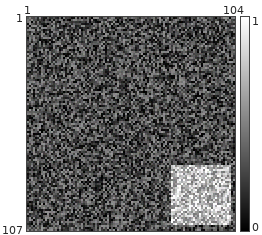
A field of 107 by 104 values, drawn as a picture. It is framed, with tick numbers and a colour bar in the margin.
Average level on the scale: 30%. Odd patch: higher, in the bottom right. Stripes: none. Ninth with the highest average: bottom right.
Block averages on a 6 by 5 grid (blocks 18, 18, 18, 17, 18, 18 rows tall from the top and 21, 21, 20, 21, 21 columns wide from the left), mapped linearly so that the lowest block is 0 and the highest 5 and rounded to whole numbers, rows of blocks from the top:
0 0 0 0 0
0 0 0 0 0
0 0 0 0 0
0 0 0 0 0
0 0 0 3 5
0 0 1 3 5
